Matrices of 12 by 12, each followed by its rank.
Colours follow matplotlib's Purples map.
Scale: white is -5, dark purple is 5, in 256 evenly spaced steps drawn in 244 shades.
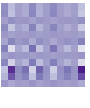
one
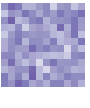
full rank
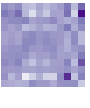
two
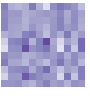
two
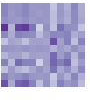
two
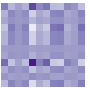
one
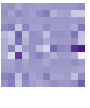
two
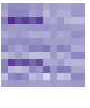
two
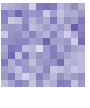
full rank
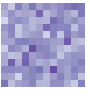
full rank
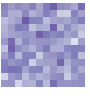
full rank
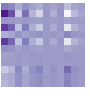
one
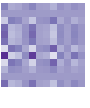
one
